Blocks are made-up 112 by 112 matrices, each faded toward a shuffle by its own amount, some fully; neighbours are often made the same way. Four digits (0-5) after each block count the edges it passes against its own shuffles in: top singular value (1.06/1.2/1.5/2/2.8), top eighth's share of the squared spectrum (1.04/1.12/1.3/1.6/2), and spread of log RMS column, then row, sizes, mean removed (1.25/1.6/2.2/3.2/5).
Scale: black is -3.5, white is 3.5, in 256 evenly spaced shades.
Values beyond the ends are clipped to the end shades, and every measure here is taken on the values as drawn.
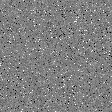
0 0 0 0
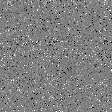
3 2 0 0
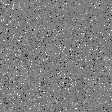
2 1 0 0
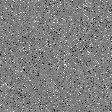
2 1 0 0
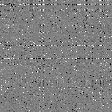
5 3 1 2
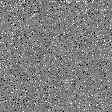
2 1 0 0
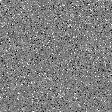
2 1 0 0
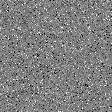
1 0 0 0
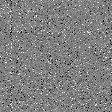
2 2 1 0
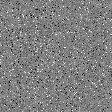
0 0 0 0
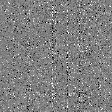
2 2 3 1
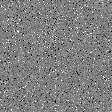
1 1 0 0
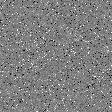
0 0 0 0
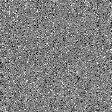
1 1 2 0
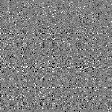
4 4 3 3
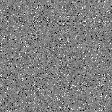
3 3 2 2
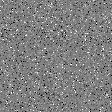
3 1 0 0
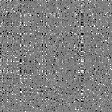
5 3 3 2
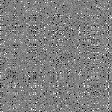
5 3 3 2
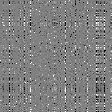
5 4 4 2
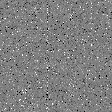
3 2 0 0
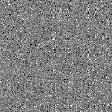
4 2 2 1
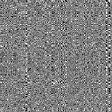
5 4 3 3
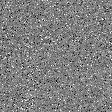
2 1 0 0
